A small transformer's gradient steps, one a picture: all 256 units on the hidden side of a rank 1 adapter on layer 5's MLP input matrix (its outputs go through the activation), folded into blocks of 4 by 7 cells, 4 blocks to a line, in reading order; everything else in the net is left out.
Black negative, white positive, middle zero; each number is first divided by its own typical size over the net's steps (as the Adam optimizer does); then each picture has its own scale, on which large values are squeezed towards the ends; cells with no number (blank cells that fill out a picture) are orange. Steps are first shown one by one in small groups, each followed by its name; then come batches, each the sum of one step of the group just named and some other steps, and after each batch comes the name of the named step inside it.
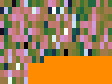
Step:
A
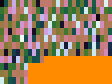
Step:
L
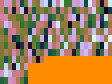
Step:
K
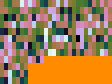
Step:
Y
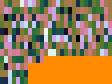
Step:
Y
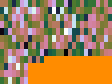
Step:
A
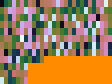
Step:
L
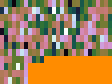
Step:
A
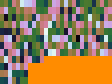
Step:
Y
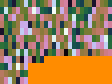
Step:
A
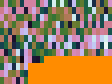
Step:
K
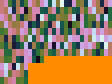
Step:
K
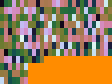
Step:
L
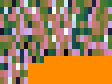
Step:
A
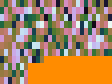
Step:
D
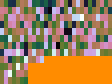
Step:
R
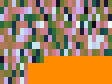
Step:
D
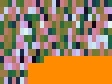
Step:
D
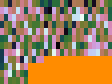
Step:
R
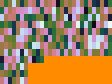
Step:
D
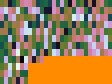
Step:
R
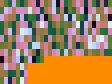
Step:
D
